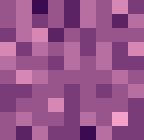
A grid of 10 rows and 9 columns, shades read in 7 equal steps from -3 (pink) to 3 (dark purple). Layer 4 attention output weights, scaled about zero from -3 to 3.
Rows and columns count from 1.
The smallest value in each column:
-2 -2 -2 -2 -1 -1 -1 -3 -2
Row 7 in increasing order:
-1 0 0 0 0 1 1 1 1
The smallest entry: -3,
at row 9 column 8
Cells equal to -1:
19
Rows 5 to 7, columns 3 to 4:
0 1 / -1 0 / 0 0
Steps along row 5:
up same up down up down up same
